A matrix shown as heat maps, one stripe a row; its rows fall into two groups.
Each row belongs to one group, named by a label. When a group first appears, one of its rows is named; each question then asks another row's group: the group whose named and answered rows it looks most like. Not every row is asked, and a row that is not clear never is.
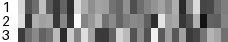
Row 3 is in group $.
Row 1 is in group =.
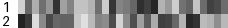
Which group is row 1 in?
=
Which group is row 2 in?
$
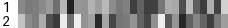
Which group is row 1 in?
=
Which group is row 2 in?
=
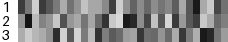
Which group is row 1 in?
$
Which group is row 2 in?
$
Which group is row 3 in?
=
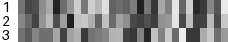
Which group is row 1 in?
=
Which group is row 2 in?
=
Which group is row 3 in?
$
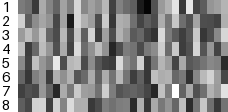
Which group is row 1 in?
=
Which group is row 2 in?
=
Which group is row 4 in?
=
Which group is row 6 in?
$
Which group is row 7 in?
=
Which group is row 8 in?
$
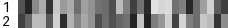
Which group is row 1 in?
$
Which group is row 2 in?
$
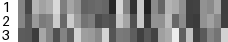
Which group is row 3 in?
=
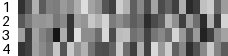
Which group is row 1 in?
$
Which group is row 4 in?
$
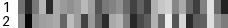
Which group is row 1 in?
$
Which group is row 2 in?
$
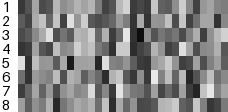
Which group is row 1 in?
$
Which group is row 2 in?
$
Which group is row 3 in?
=
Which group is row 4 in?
$
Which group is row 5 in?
=
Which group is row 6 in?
$
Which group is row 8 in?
=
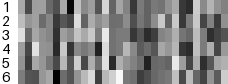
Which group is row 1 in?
=
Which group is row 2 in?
=
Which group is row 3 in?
=
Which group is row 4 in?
=
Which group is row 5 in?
=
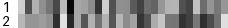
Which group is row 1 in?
=
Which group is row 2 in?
=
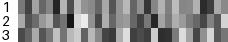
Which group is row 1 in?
=
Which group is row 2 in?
=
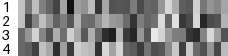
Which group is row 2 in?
=
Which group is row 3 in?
$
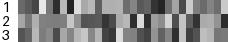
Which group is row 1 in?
=
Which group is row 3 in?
$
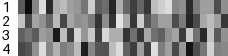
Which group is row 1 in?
$
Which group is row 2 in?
$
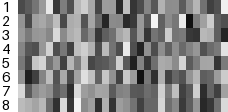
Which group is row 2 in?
$
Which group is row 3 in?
$
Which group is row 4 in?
=
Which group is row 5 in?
$
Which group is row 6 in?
=
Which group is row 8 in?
=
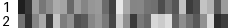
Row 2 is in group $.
